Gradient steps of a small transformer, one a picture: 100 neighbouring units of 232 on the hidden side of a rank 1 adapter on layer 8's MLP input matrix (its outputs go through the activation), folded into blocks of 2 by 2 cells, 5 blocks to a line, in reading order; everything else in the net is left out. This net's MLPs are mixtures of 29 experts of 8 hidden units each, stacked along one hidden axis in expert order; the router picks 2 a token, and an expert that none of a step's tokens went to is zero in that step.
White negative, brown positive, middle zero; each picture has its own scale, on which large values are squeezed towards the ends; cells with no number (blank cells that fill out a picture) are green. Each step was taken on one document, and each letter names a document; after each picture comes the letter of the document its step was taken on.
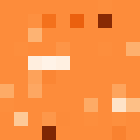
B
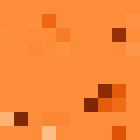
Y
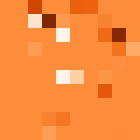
Y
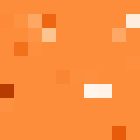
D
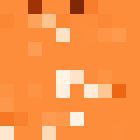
Y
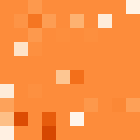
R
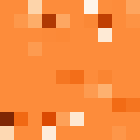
R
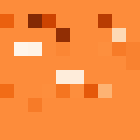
Y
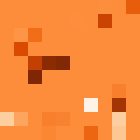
B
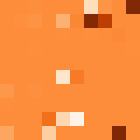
R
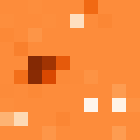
B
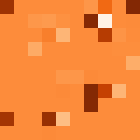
D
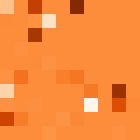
D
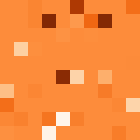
R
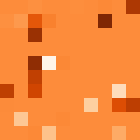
B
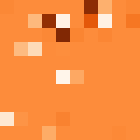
Y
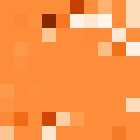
R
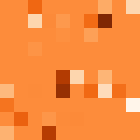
R
